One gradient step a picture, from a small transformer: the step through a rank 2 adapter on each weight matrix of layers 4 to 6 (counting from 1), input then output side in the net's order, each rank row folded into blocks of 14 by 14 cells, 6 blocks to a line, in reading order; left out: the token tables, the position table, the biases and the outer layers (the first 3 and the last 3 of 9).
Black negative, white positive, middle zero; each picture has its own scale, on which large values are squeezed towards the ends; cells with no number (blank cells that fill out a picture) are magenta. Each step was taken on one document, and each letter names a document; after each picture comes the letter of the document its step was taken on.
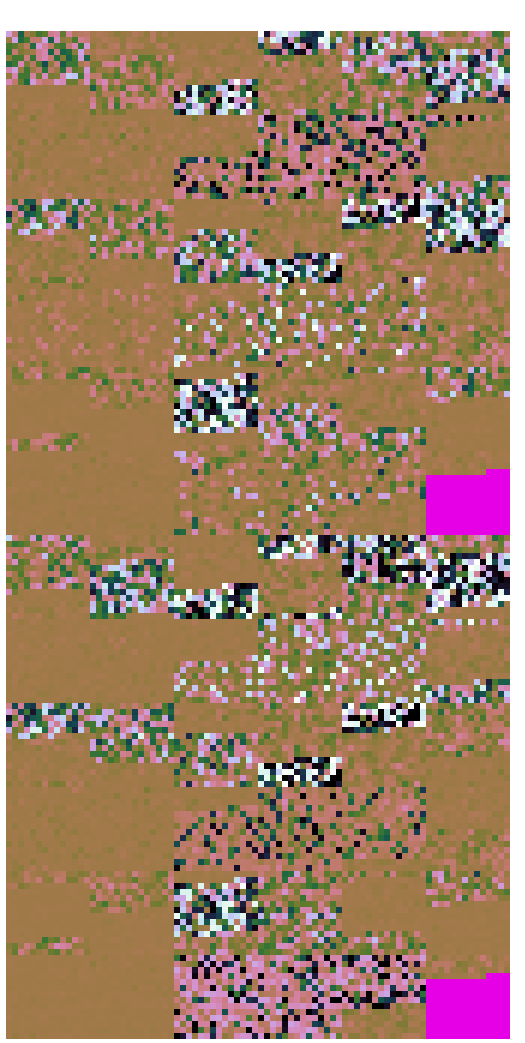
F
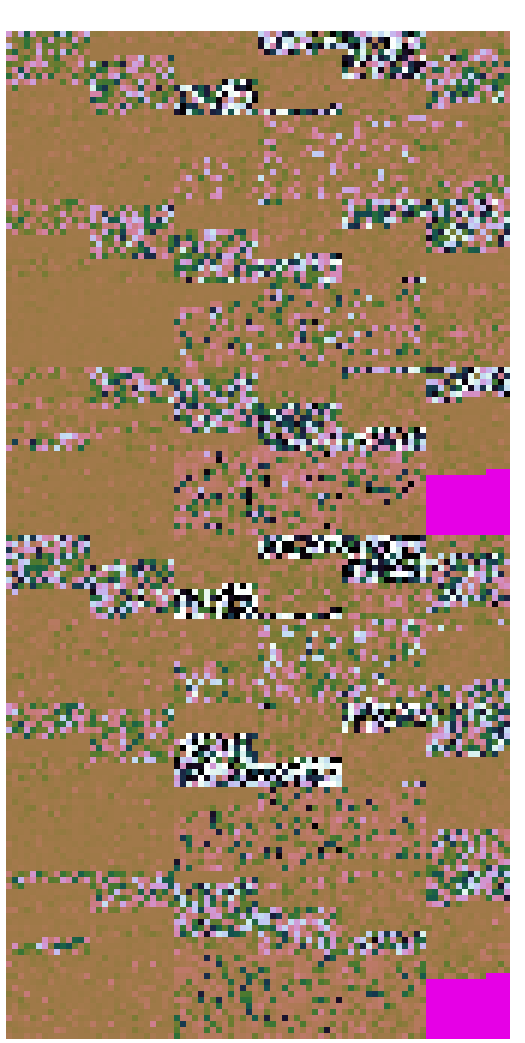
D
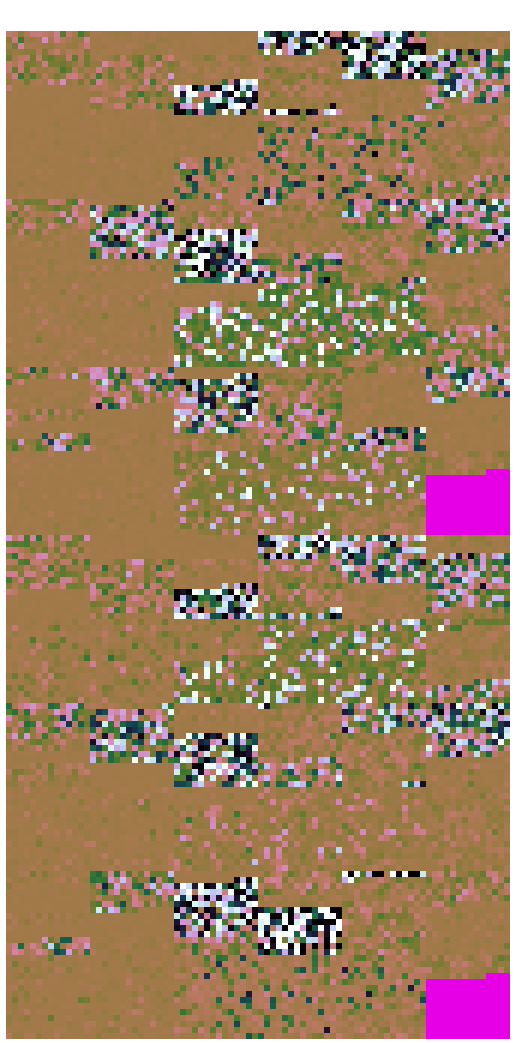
D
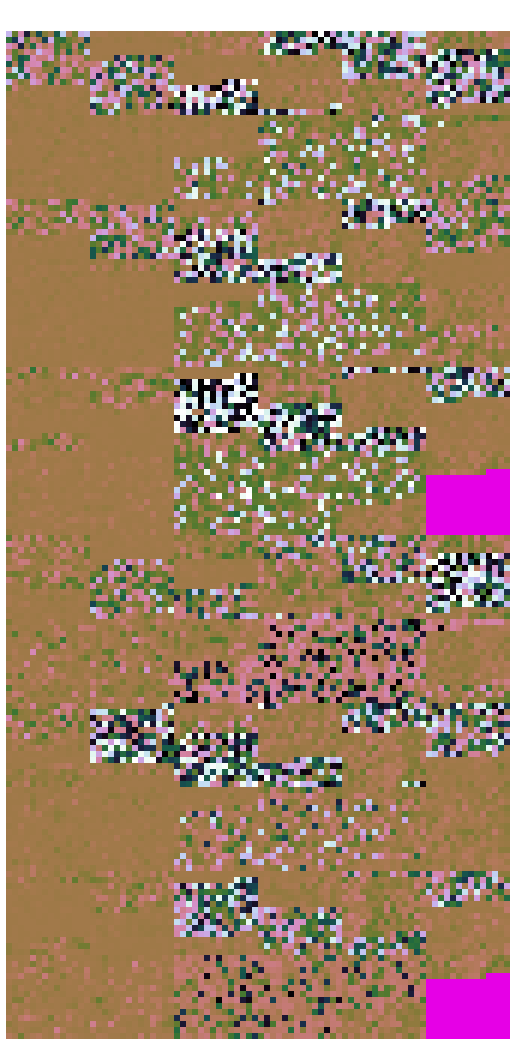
D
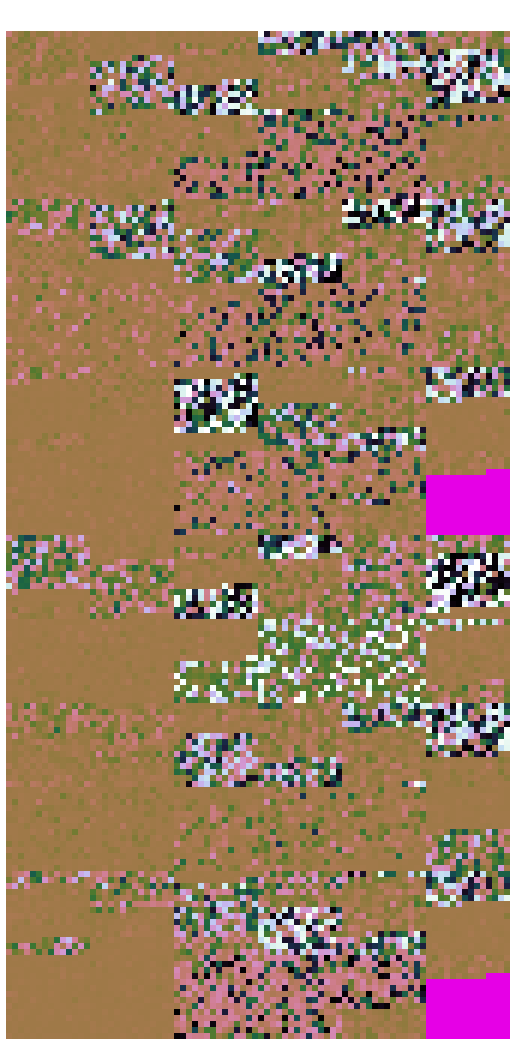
F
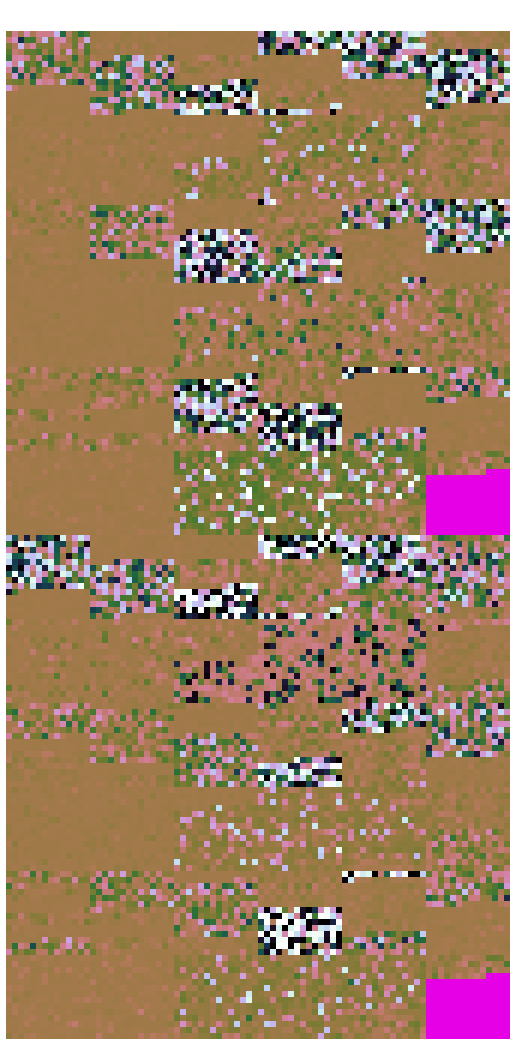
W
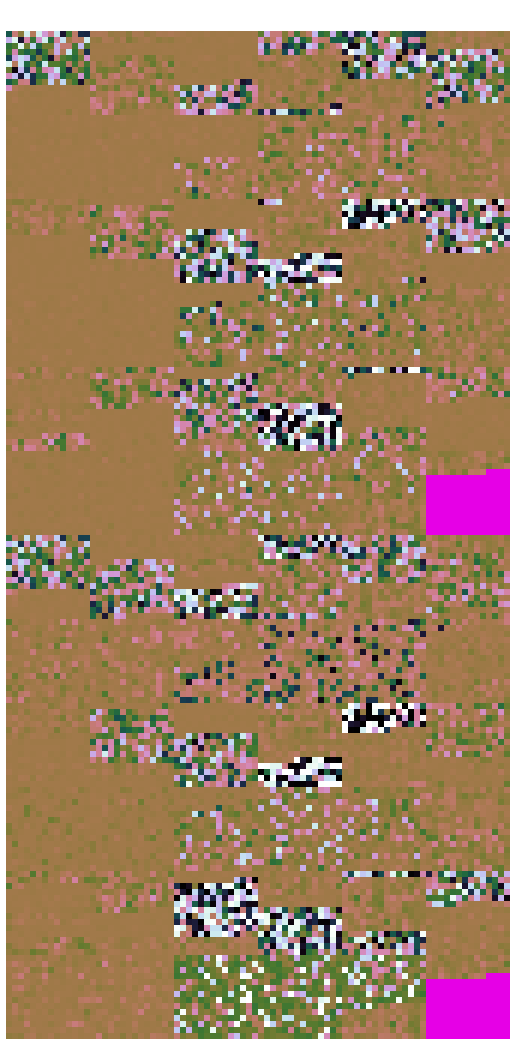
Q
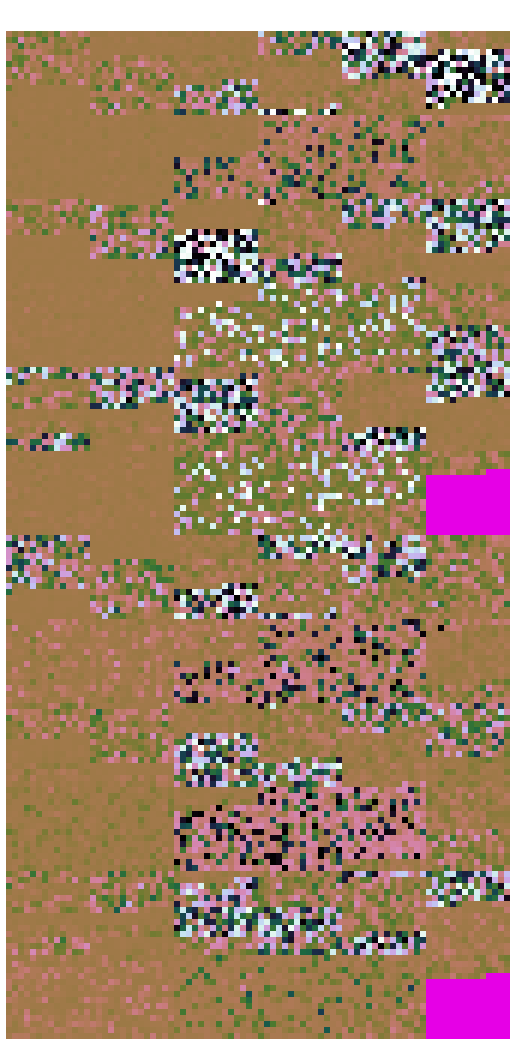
Q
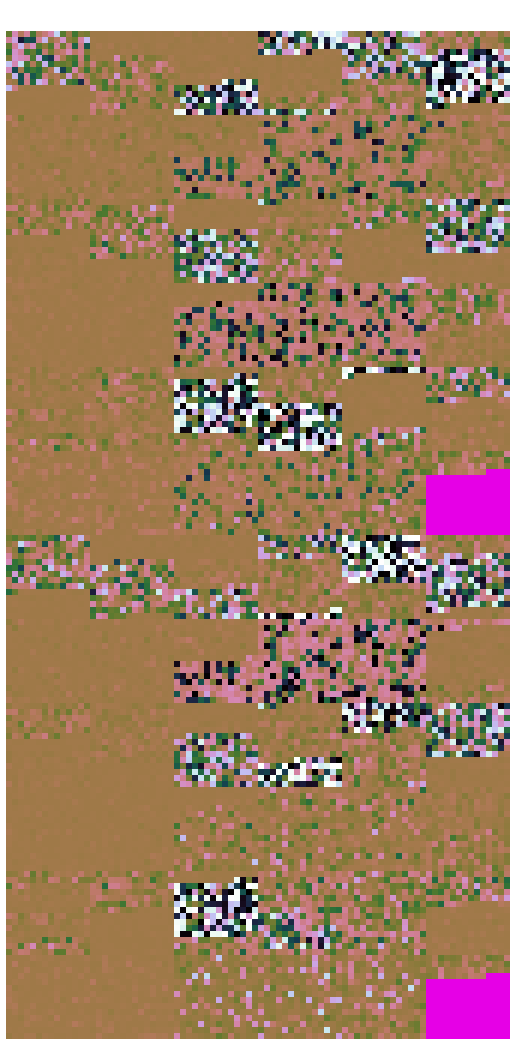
W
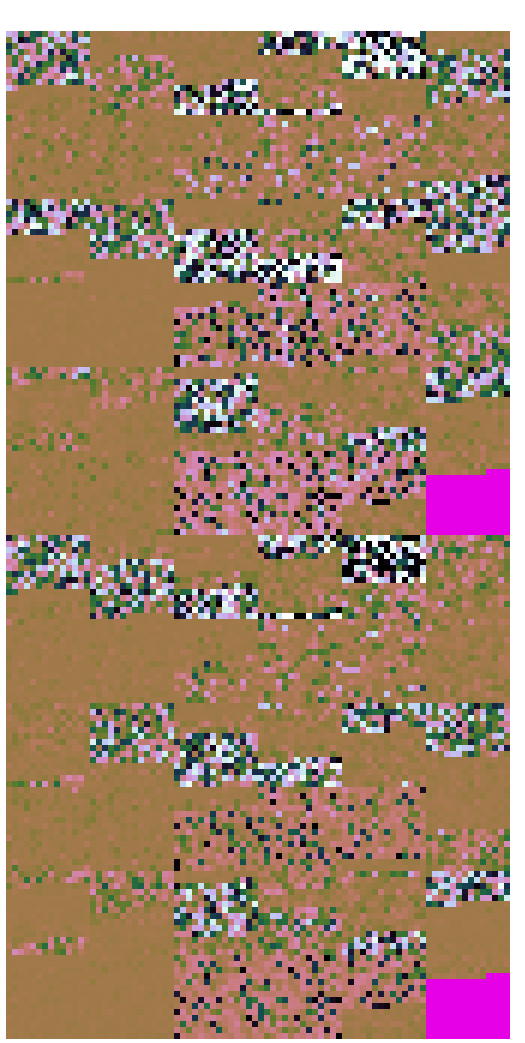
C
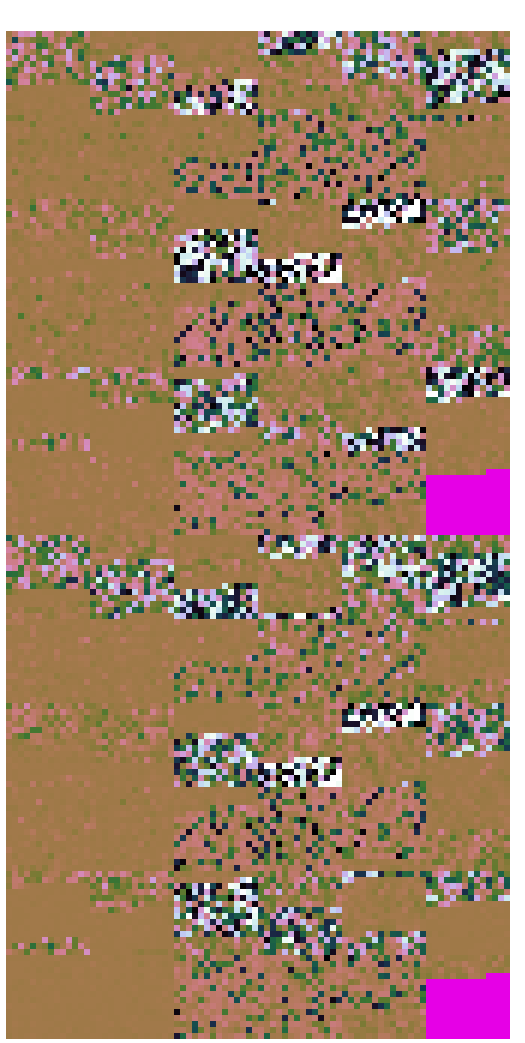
F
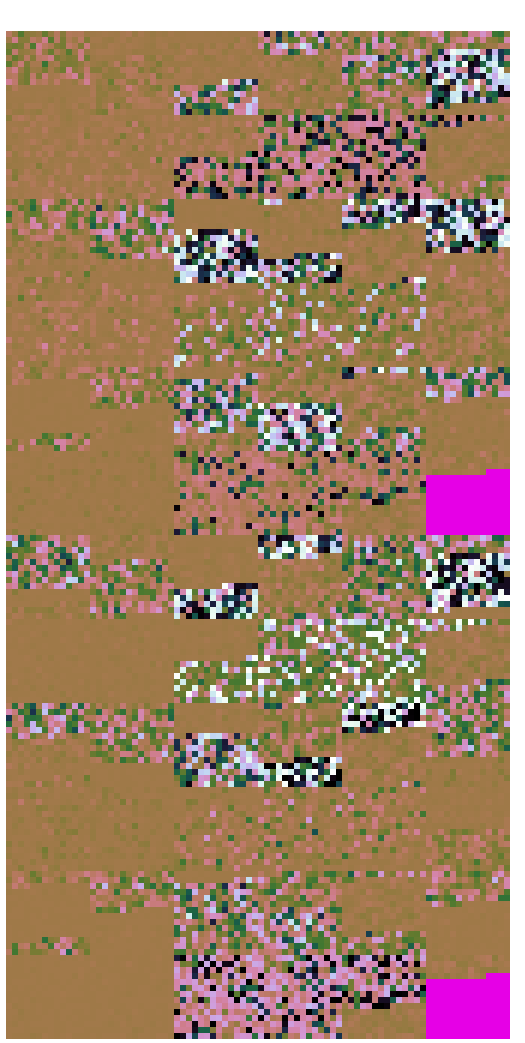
F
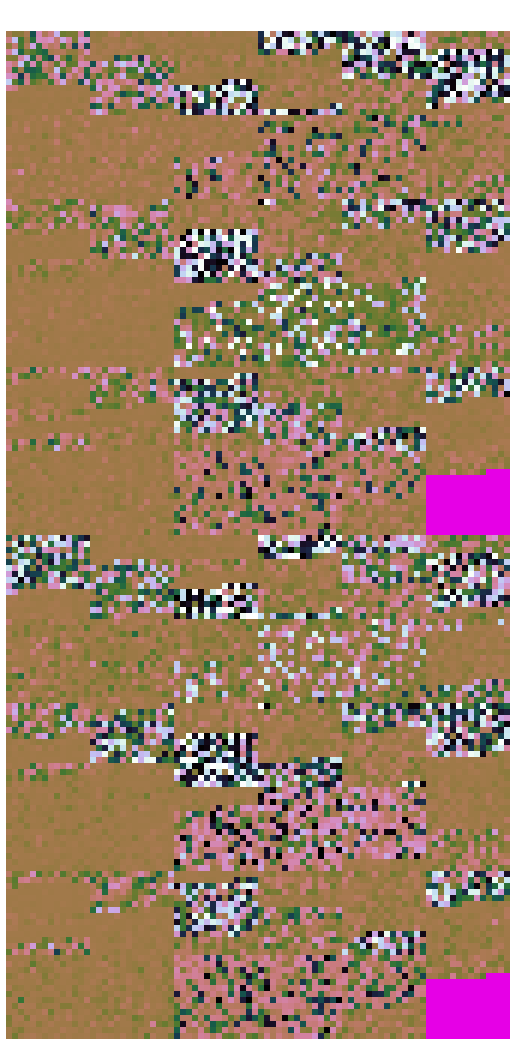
D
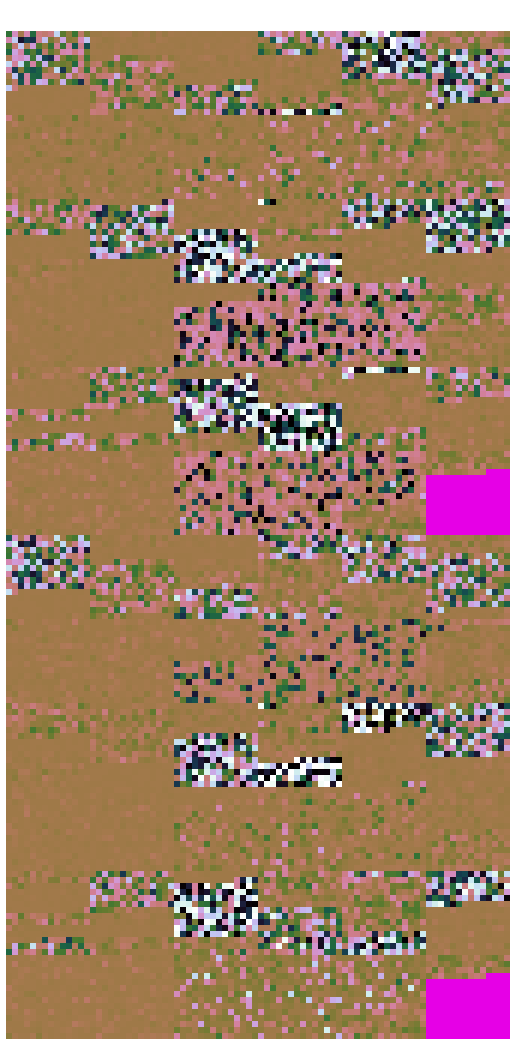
W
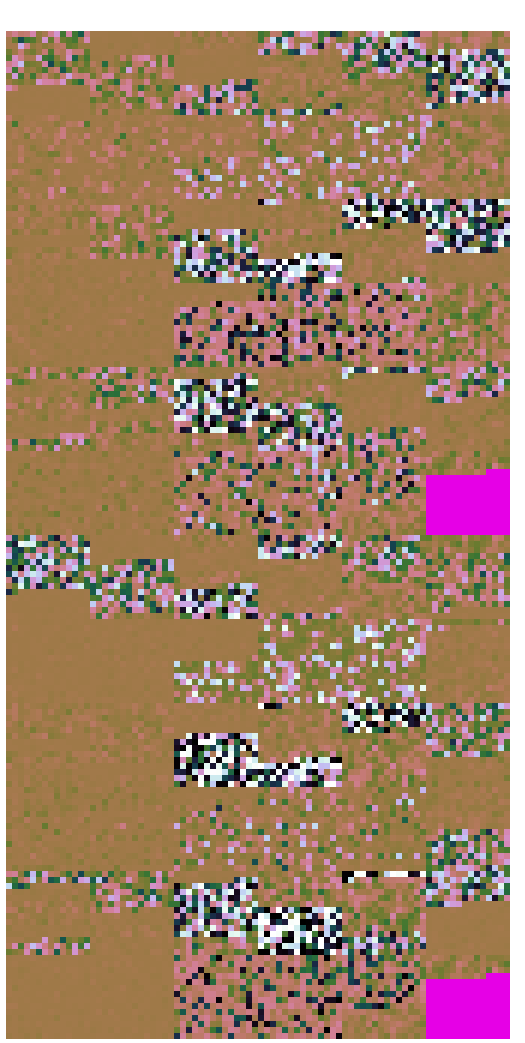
W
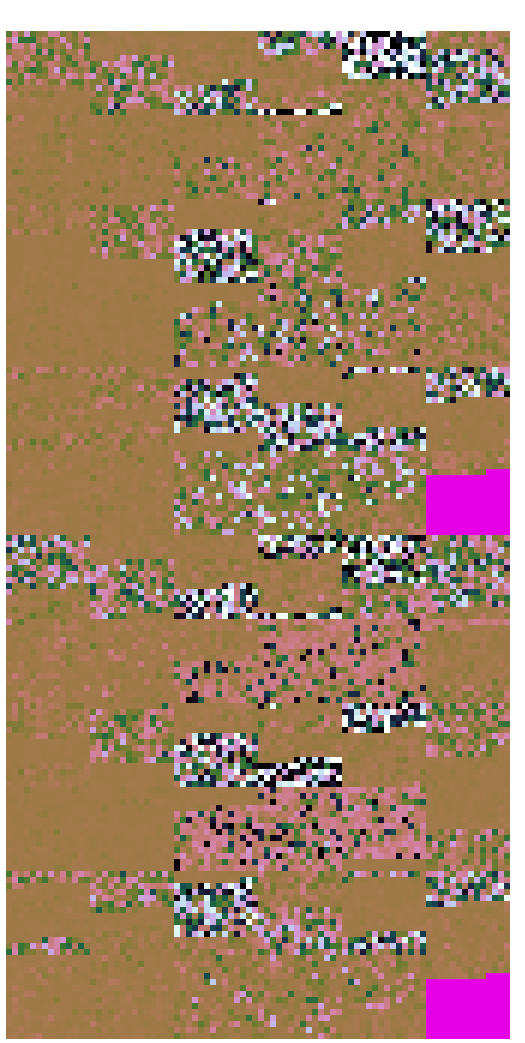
C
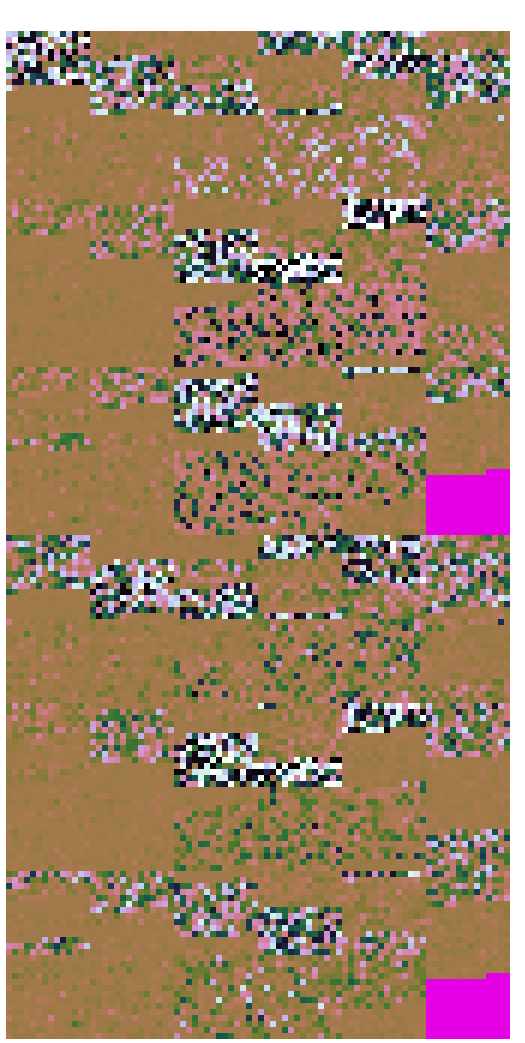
C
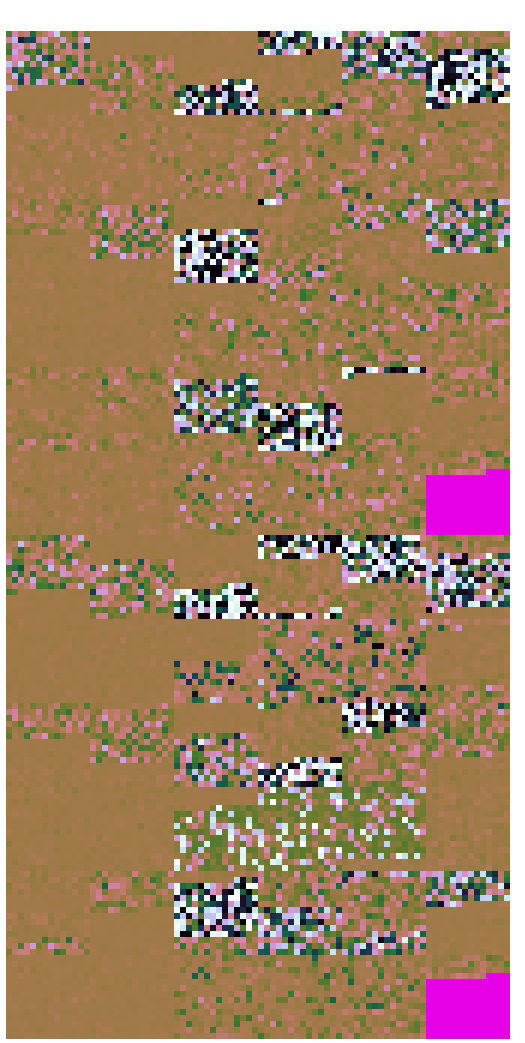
W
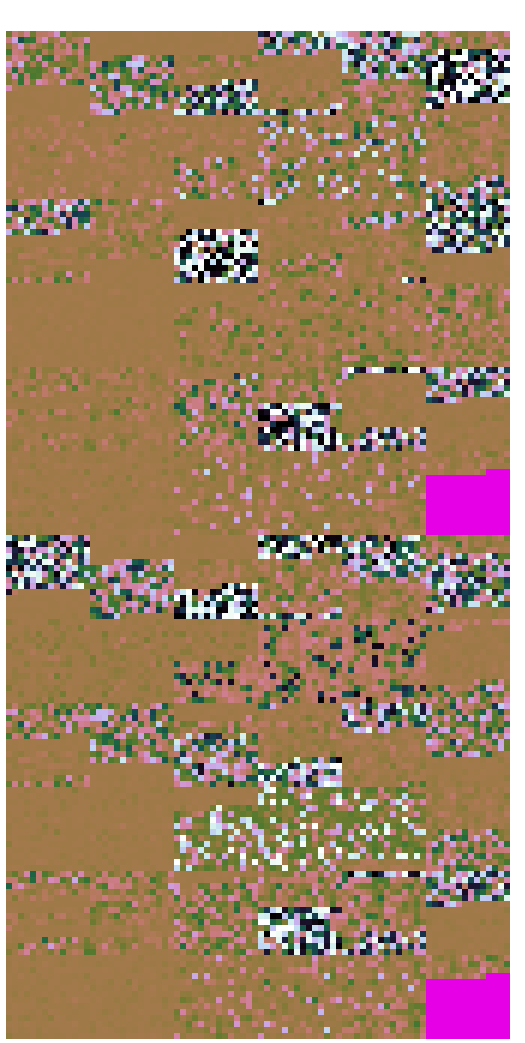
W
